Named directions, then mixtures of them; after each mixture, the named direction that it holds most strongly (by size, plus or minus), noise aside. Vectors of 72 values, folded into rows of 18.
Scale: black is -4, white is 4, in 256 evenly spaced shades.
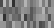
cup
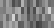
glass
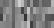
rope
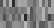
cup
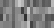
rope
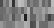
rope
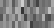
rope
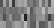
cup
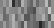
glass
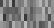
cup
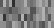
cup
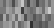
glass
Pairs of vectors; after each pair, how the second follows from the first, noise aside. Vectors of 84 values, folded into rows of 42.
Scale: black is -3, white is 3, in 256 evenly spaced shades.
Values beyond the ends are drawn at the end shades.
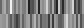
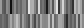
negated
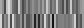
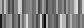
shuffled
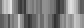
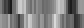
negated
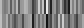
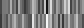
negated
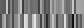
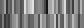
shuffled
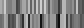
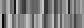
shuffled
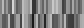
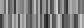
shuffled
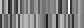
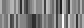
shuffled
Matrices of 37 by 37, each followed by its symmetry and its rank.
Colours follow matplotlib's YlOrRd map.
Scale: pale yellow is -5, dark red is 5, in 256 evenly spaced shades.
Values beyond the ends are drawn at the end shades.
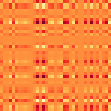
neither, rank one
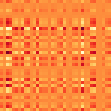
neither, rank one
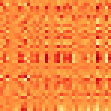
neither, rank three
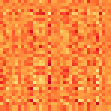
neither, rank three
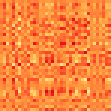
neither, rank three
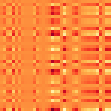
neither, rank one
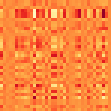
neither, rank two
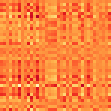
neither, rank two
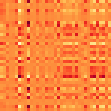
neither, rank two
